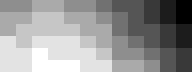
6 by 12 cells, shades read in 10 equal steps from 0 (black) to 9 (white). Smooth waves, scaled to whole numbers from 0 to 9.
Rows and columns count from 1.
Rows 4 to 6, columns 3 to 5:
8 8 8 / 9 8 8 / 9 9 9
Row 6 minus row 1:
3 3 3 3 4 3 4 3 3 3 2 2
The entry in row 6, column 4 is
9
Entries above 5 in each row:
2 6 7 7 7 9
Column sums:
41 41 46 45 43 40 36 27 24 19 12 6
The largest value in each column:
8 8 9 9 9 8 8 6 6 5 3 2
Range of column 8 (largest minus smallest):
3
